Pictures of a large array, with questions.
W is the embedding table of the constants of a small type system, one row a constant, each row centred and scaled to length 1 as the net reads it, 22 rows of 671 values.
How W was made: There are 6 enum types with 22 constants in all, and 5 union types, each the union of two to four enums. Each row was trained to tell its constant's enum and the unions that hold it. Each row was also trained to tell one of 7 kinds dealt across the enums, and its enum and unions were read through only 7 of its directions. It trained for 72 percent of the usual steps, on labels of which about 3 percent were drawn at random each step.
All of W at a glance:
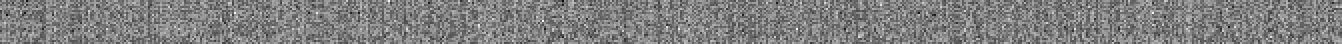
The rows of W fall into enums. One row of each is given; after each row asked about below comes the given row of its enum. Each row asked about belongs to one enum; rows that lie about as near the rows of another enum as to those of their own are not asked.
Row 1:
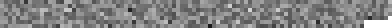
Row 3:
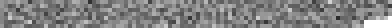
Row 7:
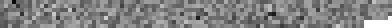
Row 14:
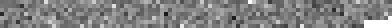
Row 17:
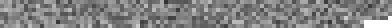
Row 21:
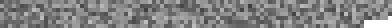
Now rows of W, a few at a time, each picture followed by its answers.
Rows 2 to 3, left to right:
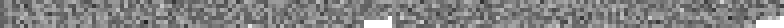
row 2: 7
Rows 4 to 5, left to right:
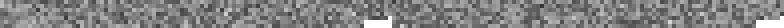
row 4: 17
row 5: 21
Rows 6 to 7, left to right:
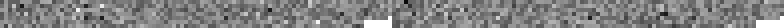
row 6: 1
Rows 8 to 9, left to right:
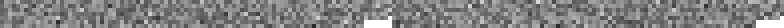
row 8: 7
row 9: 21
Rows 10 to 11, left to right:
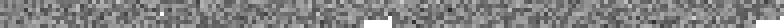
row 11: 3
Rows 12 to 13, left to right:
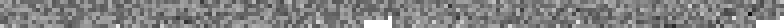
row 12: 17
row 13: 7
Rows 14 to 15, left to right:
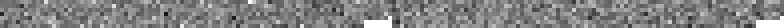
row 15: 7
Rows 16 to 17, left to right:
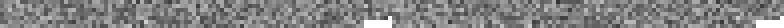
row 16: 17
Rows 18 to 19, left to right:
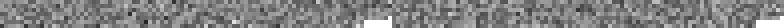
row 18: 3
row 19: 21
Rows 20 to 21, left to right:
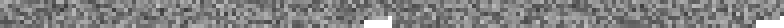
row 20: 3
